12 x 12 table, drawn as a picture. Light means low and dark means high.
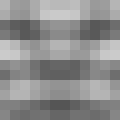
Stripes: horizontal, repeating 3 times. Mirror symmetry: left to right. Ninth with the highest average: bottom middle.
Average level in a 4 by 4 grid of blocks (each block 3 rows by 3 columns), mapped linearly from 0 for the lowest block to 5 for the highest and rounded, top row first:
3003 | 1221 | 2552 | 3553
